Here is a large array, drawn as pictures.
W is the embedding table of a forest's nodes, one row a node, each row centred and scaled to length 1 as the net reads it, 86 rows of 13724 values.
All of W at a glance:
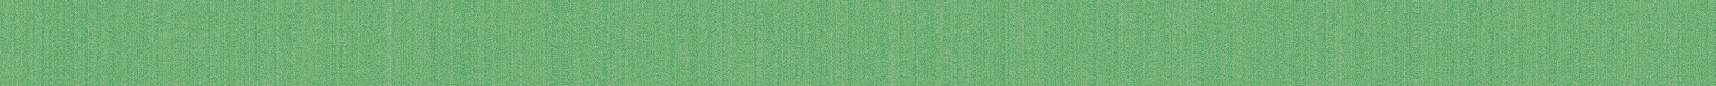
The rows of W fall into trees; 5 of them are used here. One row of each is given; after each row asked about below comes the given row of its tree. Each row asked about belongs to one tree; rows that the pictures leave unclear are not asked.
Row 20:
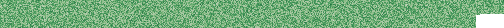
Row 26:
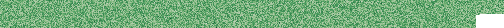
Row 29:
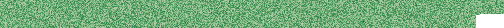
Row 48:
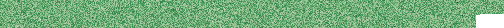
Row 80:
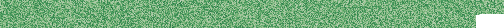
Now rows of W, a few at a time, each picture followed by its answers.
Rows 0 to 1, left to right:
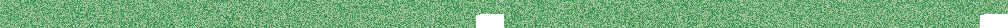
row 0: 80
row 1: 80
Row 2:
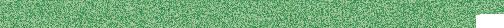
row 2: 26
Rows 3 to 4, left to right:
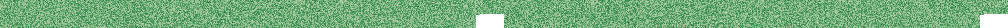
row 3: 29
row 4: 80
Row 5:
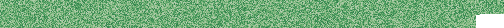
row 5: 29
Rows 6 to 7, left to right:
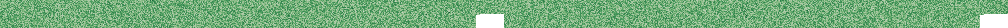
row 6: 80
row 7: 29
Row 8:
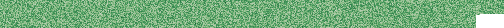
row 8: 26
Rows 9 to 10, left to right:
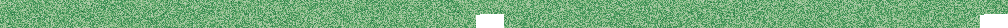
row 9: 80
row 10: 29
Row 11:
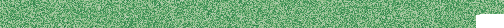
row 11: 80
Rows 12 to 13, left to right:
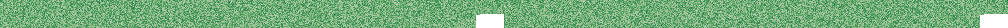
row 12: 29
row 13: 20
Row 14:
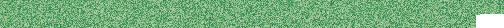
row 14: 20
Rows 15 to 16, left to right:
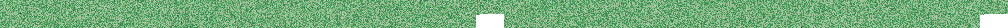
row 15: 20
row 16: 48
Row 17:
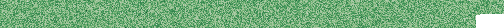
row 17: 48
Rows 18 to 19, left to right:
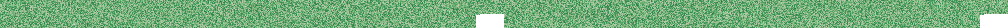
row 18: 20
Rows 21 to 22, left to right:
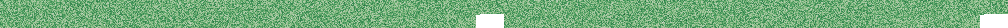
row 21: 29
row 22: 29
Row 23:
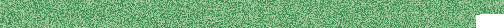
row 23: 80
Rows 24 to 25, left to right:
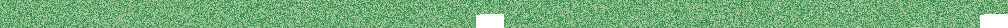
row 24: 20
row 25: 48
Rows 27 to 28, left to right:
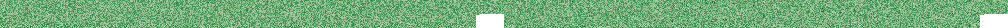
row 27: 20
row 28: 48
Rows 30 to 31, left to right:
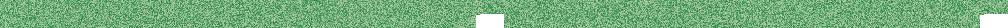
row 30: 29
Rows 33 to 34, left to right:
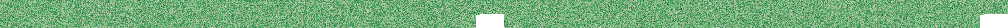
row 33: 26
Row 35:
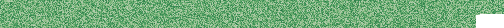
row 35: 26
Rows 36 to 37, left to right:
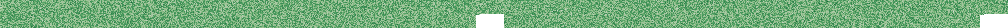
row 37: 20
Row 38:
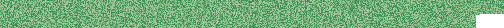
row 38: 26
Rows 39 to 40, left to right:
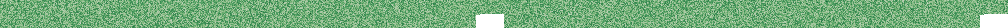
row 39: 48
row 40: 20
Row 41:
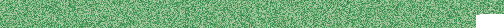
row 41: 20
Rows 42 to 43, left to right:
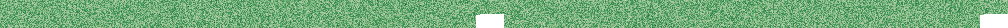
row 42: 48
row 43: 80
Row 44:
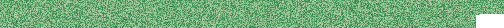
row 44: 26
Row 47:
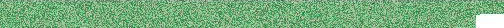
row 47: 29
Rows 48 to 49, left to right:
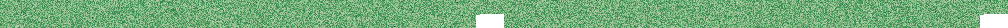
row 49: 26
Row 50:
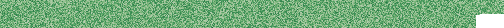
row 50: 80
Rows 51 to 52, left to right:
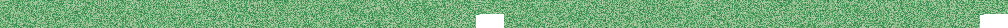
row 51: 26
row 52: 26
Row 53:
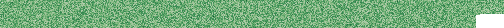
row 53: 26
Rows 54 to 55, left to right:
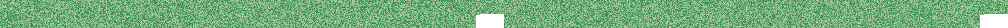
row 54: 80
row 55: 48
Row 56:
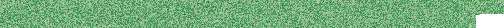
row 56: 80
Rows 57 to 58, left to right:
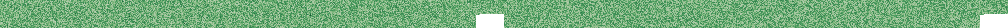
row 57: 26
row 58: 29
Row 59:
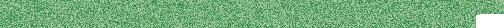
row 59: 80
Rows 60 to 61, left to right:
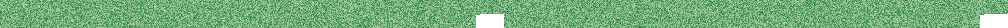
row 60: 29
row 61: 29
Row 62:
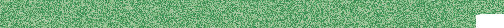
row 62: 26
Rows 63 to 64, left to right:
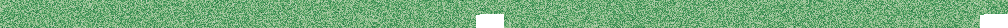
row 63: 80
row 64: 29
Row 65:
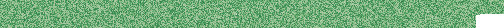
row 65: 48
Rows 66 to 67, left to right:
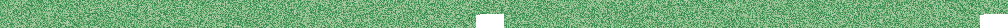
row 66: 48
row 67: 80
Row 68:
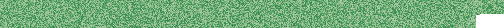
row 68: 29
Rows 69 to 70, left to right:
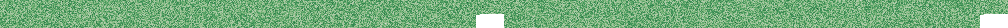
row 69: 20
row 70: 80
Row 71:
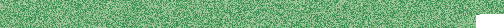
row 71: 29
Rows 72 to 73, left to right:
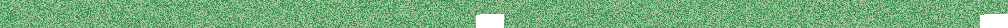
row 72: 80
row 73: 48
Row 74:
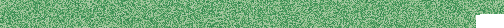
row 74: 80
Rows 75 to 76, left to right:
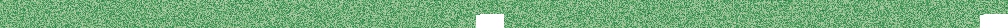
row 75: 29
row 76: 26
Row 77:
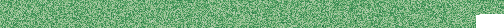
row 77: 26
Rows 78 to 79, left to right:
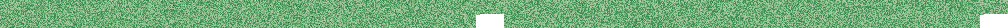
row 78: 48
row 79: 80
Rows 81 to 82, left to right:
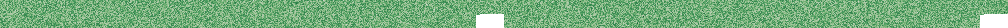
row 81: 20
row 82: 29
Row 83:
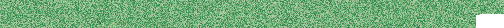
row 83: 80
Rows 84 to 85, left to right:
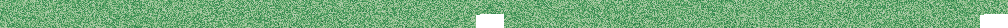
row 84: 29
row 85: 80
